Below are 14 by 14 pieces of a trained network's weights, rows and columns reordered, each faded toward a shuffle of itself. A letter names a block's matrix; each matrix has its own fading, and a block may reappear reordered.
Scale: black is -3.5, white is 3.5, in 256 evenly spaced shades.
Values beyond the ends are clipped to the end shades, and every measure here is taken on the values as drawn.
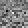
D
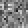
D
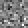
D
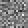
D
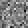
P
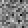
D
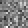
D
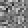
D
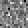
P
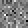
P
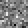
P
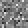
P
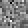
P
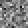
P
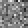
P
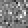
P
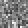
P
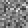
D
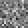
P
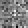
P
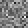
D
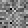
D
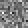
D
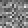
D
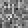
D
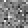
P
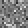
P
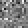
P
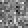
P
